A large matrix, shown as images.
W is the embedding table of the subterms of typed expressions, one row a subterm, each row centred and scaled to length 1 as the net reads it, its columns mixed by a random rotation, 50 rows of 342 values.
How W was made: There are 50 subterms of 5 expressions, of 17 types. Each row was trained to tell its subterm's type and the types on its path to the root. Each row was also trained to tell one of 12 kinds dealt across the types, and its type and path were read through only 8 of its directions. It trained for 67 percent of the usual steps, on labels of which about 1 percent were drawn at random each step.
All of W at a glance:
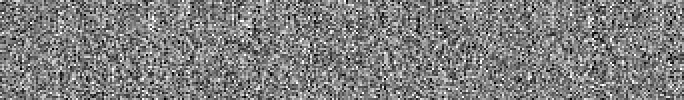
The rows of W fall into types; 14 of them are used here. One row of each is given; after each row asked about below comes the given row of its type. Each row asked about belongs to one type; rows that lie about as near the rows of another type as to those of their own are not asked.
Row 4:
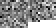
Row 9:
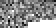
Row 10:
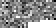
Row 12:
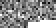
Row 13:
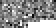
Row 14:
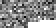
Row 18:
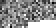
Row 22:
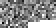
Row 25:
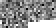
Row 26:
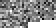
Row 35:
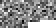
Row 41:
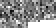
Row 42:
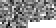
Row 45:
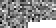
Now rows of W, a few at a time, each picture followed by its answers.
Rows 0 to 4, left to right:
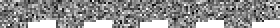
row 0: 41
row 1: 18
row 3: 12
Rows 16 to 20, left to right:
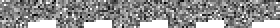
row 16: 22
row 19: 45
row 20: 12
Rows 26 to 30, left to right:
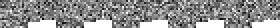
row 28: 18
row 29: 26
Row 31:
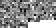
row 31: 45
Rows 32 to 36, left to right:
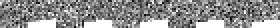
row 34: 22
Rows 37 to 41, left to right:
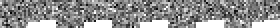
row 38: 45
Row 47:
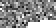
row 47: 12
